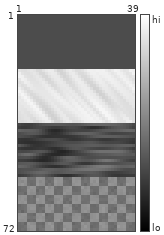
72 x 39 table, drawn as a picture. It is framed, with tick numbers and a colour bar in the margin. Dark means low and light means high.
The table splits into 4 rows of 1 panel. Panel 1,1: low, flat. Panel 2,1: very high, slanting down to the right, faint in contrast. Panel 3,1: low, streaked across. Panel 4,1: middling, checkered.
